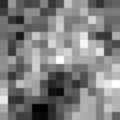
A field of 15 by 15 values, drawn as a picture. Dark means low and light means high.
The bottom middle is the ninth with the lowest average. Overall the values sit about 50% of the way up the scale. The bottom right is the ninth with the highest average.
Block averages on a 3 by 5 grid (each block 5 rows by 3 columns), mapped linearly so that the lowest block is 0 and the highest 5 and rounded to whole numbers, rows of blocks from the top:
1 2 4 4 2 | 2 4 4 4 4 | 3 1 0 3 5
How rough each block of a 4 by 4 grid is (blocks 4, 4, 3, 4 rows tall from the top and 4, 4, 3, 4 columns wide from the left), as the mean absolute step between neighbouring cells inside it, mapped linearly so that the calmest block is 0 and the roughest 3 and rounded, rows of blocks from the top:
2 2 0 1 | 2 2 1 3 | 2 2 1 1 | 2 1 1 1
